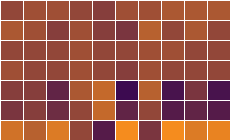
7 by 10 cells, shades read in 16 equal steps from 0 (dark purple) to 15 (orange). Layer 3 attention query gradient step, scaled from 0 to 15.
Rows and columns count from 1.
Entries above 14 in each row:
0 0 0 0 0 0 2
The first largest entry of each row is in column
8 7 4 1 5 5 6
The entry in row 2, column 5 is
6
